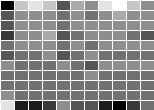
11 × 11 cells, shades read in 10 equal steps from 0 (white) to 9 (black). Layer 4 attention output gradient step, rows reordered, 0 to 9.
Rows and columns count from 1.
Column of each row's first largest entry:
1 1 1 1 1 1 7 1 1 2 9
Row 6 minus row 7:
2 0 0 -1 2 0 -2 1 1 1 1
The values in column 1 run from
1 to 9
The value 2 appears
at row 1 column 2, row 1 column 4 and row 1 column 10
